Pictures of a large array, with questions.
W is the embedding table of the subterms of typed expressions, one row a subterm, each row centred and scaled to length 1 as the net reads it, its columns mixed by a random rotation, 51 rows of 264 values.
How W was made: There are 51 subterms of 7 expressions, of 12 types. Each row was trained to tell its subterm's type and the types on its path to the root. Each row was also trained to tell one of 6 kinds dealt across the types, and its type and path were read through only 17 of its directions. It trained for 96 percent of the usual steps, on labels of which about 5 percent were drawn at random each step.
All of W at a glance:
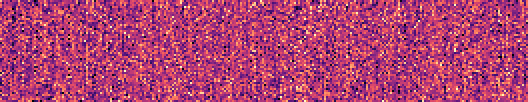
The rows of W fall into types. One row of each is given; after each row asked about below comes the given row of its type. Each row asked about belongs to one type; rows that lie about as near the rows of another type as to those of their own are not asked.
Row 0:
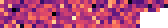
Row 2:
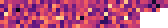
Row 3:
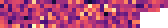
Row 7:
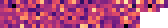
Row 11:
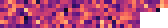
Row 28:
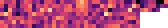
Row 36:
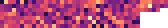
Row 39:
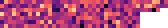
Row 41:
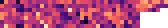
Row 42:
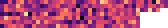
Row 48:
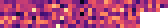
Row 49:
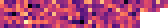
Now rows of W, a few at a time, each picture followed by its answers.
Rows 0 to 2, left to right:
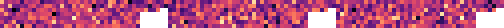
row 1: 39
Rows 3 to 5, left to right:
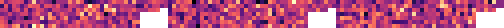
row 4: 42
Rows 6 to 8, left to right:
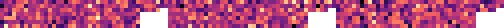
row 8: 11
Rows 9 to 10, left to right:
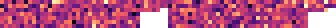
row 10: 42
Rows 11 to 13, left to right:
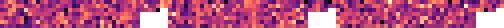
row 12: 28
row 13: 36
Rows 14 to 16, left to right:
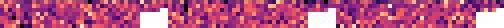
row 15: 28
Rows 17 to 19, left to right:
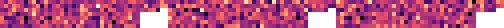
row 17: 11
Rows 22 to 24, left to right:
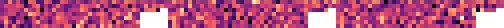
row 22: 11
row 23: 2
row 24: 2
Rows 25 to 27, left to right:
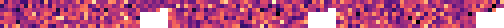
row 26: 0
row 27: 2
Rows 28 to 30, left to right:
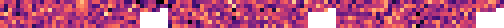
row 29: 42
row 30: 39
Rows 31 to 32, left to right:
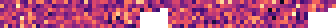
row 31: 39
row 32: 36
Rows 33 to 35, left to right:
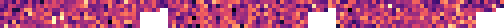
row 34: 11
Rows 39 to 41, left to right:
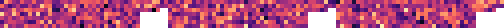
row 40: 39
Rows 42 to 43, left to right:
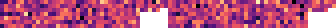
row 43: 49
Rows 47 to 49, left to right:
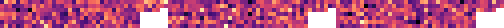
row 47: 41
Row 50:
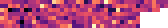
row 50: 0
